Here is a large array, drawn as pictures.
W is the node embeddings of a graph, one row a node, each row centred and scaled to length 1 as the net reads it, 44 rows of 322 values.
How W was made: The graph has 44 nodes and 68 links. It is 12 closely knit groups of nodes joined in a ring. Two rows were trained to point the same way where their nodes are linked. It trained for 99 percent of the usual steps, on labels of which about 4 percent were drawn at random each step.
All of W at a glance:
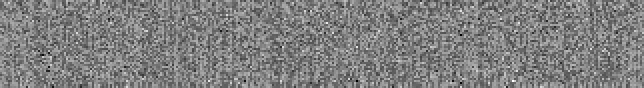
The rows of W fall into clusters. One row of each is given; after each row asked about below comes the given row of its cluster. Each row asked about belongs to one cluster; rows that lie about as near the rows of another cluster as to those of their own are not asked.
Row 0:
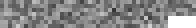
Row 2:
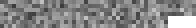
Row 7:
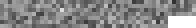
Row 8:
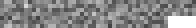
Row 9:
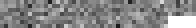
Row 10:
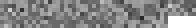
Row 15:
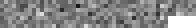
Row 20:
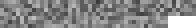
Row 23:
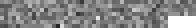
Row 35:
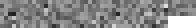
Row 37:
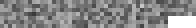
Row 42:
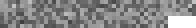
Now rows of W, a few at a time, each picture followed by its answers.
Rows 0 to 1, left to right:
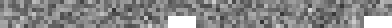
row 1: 2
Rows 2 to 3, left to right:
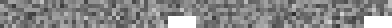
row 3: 37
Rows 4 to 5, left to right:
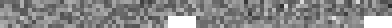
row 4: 0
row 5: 20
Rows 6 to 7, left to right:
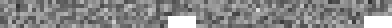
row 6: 15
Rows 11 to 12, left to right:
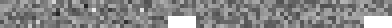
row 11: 9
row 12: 42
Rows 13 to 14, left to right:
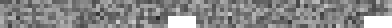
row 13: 37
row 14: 15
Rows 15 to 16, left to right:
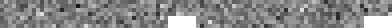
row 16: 2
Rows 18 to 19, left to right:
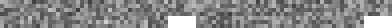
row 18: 35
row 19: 9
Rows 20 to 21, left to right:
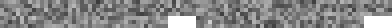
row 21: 42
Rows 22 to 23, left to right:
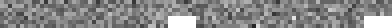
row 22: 42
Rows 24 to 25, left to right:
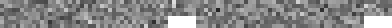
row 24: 35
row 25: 10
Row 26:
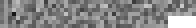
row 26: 7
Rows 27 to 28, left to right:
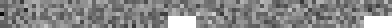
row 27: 23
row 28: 0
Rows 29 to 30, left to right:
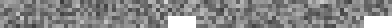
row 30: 0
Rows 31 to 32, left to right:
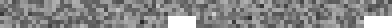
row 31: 10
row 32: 23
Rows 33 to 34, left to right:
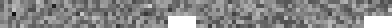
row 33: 7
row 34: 10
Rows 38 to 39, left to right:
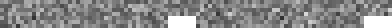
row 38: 23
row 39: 8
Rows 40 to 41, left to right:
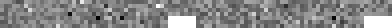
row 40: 23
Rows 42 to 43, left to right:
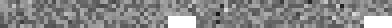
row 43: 42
